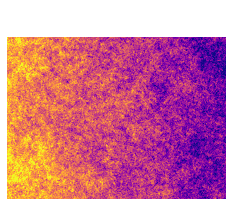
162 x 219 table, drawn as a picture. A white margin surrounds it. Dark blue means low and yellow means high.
Grain: blotchy. Ninth with the highest average: bottom left. Slope: up to the left.
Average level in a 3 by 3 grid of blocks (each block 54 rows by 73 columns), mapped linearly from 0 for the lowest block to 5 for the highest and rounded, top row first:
4 2 0 | 4 2 0 | 5 2 0
